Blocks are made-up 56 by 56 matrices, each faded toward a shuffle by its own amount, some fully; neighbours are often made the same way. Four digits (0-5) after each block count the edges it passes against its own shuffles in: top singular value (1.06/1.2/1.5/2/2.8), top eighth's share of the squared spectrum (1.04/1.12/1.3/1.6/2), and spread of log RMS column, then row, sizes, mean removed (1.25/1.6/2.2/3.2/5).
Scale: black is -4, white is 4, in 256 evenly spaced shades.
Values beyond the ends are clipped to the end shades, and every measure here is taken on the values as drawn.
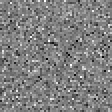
0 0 0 0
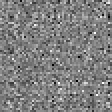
3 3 1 2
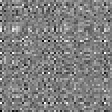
4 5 3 3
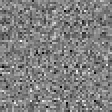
4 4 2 2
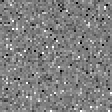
0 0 0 0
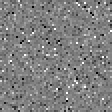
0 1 0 0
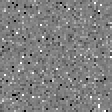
0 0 0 0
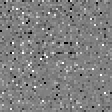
3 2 0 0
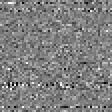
2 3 0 3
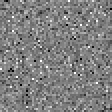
0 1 0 0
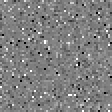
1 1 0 0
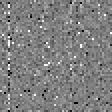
3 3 1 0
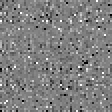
3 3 1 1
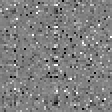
3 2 1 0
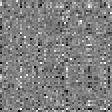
4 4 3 2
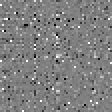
3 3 1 1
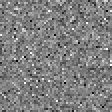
0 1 0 0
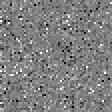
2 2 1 0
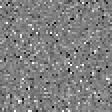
2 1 0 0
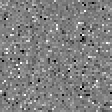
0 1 0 0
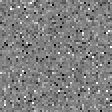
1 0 0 0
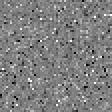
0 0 0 0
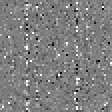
3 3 2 0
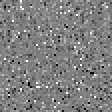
2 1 0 0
